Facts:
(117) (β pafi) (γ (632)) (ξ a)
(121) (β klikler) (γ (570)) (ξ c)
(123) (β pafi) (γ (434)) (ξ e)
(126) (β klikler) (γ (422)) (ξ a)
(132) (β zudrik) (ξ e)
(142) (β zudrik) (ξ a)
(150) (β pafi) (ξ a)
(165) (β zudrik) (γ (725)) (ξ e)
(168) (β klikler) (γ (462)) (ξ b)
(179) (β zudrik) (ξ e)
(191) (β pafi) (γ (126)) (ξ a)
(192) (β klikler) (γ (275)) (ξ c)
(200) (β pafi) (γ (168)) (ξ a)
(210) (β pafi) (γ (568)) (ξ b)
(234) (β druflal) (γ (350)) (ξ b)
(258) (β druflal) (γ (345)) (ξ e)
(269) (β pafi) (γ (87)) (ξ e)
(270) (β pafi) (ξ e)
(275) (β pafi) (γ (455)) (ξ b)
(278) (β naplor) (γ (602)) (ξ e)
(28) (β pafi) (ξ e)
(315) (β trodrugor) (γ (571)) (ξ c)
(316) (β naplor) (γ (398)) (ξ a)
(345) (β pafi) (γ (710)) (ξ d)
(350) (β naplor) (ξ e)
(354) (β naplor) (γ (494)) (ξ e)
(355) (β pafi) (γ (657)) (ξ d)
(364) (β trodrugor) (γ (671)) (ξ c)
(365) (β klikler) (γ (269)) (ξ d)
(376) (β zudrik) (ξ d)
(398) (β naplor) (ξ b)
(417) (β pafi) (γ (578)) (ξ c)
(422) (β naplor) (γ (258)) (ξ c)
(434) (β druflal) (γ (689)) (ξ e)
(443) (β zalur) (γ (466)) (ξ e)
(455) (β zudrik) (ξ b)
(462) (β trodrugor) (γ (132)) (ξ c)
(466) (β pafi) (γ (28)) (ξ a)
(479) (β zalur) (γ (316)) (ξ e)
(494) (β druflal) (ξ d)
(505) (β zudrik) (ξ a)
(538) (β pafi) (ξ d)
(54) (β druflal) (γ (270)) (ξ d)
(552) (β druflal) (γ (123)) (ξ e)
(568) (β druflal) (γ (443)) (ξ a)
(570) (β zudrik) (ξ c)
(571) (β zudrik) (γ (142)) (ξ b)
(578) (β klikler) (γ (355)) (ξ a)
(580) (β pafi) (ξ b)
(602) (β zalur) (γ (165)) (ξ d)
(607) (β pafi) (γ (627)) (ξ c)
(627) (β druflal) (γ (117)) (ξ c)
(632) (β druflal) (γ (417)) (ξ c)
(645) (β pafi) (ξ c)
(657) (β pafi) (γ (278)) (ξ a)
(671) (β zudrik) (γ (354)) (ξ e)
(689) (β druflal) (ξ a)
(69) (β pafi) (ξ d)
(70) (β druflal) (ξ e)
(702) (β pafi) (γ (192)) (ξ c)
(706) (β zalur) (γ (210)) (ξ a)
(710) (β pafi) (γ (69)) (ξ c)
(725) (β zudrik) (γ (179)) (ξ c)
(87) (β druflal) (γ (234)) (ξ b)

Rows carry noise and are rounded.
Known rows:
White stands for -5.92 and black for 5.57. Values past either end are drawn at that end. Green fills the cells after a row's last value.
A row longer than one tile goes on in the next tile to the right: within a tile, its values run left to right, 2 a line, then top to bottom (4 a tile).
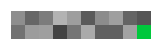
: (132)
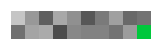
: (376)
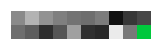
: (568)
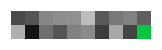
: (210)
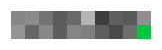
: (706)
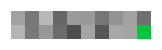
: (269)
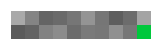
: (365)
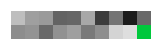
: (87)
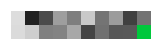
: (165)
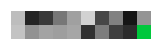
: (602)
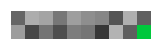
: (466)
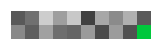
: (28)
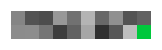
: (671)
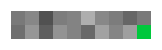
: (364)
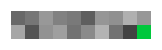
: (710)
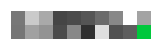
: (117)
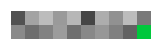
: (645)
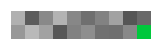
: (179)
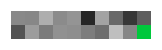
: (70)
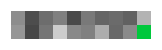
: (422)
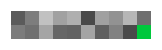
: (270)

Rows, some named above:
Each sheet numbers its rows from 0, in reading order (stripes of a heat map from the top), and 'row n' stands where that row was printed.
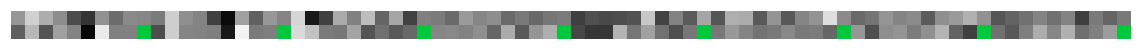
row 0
(627)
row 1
(632)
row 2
(165)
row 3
(350)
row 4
(168)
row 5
(150)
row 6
(710)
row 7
(398)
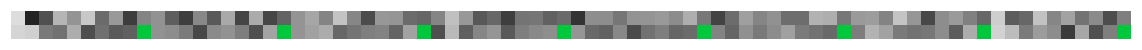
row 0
(165)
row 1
(571)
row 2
(570)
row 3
(689)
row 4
(702)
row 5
(580)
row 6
(570)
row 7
(725)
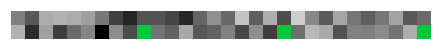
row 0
(443)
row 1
(355)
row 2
(376)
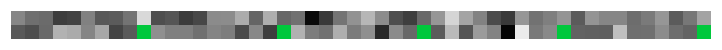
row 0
(126)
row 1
(657)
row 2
(278)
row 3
(627)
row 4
(121)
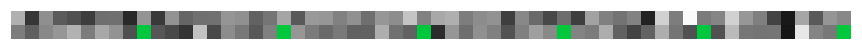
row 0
(258)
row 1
(192)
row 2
(607)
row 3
(494)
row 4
(417)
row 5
(632)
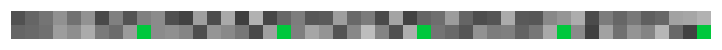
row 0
(398)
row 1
(571)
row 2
(455)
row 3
(316)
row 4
(345)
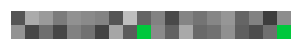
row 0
(466)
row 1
(479)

